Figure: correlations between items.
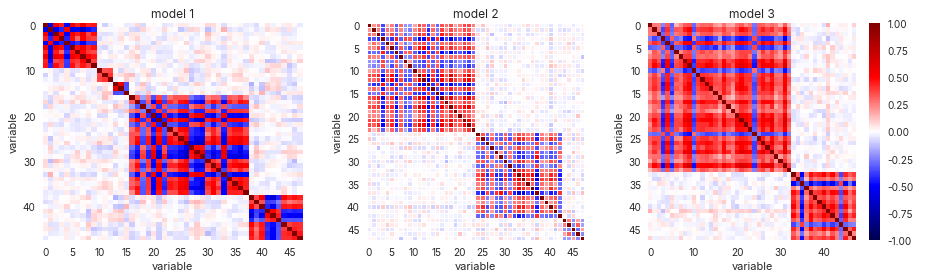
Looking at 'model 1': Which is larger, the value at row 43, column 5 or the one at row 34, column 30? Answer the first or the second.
the second
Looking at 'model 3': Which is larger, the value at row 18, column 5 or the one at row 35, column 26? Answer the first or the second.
the second
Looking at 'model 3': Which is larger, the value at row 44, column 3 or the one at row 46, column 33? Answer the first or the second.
the second
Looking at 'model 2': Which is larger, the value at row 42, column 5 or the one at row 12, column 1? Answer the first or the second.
the second
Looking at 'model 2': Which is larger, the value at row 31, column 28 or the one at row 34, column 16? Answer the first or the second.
the first
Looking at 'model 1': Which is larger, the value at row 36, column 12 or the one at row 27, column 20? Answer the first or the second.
the second
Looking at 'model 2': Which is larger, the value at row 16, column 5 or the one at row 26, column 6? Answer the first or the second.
the first
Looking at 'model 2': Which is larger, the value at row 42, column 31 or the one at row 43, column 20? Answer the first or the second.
the first
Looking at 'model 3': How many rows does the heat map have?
48
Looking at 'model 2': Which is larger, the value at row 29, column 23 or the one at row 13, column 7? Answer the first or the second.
the first
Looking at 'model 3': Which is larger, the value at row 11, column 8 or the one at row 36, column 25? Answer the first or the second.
the first
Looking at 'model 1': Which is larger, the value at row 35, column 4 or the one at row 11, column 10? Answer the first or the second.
the second
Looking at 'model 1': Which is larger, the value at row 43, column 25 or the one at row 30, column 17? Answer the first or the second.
the second
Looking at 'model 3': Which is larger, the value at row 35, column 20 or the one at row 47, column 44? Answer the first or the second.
the first
